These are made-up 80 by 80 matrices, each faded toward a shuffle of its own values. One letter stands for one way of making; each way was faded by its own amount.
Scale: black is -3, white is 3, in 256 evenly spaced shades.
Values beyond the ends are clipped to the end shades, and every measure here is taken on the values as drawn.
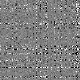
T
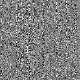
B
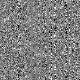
B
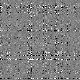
T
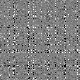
T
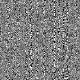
B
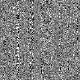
B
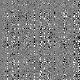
T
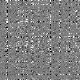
T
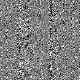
B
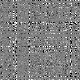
T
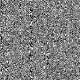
B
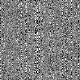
B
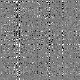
T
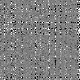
T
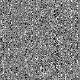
B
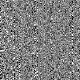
B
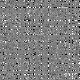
T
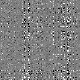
T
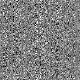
B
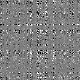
T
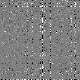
T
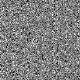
B
